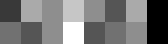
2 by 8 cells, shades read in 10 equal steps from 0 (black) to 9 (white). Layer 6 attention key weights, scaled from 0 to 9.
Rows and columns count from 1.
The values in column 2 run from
3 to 6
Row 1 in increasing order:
0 2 3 5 5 6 6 7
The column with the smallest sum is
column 8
